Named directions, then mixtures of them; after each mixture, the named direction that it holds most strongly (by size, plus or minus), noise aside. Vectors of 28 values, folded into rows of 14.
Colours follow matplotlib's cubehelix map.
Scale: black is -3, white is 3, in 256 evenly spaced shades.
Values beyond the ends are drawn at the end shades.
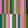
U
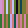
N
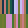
U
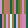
U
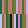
U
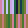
N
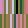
N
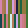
N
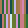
U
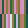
U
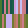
U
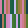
U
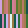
U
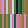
N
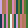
N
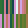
N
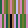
U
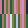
U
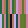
U
